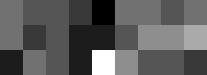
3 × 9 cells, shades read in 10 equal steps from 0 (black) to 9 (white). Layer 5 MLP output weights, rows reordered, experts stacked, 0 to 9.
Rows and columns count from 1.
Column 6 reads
4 3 5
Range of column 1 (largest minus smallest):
3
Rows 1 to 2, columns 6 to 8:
4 4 3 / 3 5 5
